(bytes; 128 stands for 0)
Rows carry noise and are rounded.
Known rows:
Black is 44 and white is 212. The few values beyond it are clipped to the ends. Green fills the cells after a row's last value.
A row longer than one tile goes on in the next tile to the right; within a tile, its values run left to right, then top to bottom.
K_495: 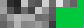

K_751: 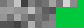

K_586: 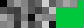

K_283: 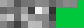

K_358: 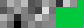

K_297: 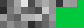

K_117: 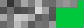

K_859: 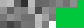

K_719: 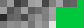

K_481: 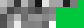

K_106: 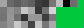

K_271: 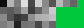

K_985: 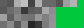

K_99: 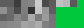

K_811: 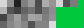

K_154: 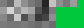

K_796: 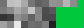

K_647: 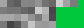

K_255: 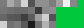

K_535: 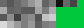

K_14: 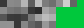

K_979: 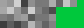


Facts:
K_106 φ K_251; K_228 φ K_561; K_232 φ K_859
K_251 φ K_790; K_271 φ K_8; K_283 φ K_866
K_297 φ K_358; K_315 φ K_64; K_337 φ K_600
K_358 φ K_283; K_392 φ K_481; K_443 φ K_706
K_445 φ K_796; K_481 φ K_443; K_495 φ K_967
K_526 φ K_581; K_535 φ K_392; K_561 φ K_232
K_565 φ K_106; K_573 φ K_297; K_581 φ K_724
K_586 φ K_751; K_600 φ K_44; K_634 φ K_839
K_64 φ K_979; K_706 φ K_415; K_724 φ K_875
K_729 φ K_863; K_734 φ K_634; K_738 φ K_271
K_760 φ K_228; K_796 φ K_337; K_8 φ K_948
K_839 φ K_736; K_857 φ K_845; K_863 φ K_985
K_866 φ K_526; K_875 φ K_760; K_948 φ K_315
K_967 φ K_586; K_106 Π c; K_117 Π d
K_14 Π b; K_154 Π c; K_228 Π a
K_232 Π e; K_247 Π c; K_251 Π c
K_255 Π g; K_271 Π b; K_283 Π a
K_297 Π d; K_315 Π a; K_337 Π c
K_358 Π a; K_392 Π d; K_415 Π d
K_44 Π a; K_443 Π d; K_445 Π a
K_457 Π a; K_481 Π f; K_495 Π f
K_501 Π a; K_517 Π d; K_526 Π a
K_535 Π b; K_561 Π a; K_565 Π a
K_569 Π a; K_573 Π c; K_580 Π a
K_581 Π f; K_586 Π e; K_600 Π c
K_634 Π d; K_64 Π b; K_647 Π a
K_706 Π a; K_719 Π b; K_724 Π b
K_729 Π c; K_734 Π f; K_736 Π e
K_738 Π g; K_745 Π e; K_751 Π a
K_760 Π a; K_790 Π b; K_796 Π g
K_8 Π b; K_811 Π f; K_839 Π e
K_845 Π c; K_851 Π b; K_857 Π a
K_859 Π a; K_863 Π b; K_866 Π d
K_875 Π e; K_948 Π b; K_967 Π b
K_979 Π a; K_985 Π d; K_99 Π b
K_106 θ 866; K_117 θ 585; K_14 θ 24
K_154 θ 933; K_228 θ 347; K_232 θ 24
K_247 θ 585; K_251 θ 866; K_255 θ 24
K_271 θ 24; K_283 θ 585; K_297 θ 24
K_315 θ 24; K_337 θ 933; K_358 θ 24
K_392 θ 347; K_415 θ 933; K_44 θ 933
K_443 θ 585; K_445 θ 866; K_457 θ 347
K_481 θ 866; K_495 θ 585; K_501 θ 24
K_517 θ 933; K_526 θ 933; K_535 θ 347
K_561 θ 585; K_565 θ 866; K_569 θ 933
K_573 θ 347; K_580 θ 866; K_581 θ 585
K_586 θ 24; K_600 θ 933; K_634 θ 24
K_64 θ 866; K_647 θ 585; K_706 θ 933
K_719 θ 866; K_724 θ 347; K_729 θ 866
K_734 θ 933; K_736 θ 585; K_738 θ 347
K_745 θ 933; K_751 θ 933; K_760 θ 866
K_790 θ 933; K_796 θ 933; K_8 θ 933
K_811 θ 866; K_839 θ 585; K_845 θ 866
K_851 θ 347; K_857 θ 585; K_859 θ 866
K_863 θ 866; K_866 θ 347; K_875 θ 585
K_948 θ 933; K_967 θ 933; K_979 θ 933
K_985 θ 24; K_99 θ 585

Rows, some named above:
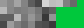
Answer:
K_734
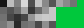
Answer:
K_271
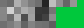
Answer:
K_154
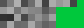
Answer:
K_790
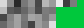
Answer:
K_811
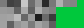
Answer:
K_247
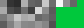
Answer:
K_495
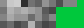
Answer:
K_526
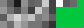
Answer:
K_581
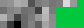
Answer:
K_501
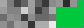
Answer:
K_845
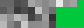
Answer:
K_736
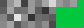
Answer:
K_745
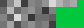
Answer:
K_745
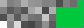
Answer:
K_738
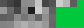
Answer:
K_99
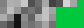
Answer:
K_315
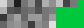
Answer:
K_811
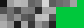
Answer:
K_232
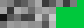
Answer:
K_863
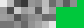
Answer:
K_760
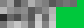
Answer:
K_64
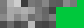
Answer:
K_526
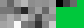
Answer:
K_392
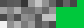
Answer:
K_724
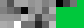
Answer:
K_392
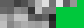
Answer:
K_875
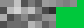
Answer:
K_706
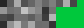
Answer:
K_967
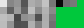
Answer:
K_228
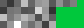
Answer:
K_443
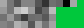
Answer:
K_729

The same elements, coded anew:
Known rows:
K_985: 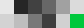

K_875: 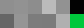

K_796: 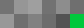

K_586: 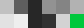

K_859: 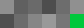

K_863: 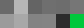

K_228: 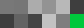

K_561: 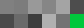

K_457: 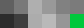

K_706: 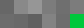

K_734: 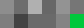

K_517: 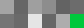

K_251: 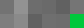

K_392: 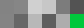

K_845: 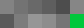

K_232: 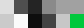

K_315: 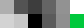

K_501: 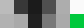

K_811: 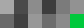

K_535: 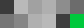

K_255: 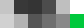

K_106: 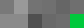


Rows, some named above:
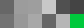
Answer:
K_839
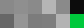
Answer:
K_875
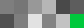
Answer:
K_736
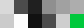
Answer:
K_232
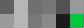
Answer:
K_64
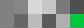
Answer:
K_392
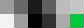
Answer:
K_358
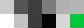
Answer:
K_297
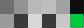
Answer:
K_866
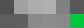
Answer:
K_573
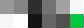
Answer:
K_271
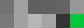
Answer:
K_719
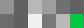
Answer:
K_117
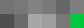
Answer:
K_154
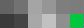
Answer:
K_457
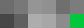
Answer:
K_247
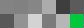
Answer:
K_745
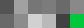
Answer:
K_790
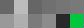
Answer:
K_863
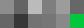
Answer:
K_495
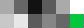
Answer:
K_14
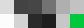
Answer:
K_634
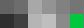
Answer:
K_457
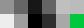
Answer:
K_358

